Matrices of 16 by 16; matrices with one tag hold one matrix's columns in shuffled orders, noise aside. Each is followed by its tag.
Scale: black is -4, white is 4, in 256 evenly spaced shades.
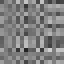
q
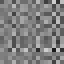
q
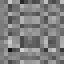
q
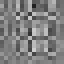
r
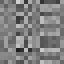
q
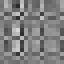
r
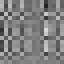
r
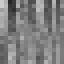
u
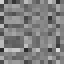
q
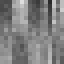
u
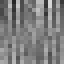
u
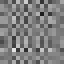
q
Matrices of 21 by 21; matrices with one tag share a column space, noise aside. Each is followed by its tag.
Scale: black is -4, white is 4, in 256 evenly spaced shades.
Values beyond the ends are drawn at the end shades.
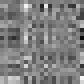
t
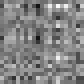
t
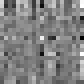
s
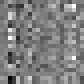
t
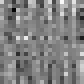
s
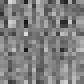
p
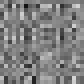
t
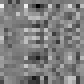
t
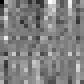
s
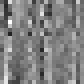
p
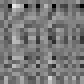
t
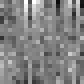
s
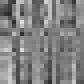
p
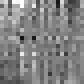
s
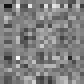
t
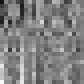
p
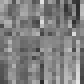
p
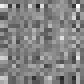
t
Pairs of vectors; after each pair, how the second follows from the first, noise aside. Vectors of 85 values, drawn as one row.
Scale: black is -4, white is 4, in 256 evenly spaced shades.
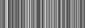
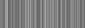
shrunk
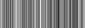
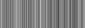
shrunk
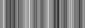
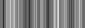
negated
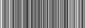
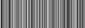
sign-scrambled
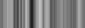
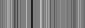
partly zeroed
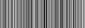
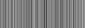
shrunk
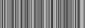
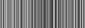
sign-scrambled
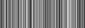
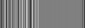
partly zeroed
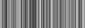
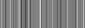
partly zeroed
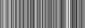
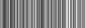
sign-scrambled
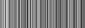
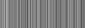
shrunk
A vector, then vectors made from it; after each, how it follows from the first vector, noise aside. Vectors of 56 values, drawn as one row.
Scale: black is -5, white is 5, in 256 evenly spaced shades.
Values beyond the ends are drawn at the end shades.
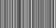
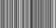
sign-scrambled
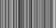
sign-scrambled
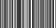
scaled up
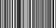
scaled up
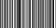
scaled up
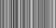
sign-scrambled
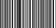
scaled up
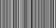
sign-scrambled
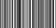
scaled up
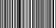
scaled up
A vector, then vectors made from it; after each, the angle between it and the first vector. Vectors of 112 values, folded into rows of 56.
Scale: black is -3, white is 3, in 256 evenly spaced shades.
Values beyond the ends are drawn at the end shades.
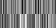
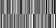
orthogonal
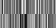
nearly opposite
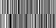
partly opposed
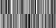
orthogonal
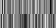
partly opposed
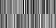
orthogonal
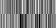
nearly opposite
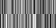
orthogonal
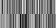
nearly opposite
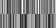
nearly opposite
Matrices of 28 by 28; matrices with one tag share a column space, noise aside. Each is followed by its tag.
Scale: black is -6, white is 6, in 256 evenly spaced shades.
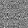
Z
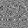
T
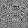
T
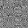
T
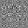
T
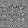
T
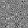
Z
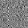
T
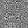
Z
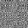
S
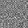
Z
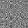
Z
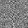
Z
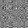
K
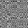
Z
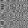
S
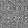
K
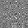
Z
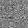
K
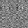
K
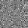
S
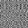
S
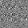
T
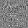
T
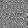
Z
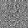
S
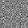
Z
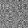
S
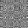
K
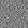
K
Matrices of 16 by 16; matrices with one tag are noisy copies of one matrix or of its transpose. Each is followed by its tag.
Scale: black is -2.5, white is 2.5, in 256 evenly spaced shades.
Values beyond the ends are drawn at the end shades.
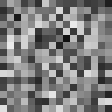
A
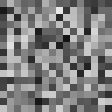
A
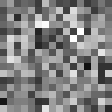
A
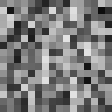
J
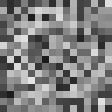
A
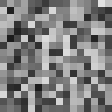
J
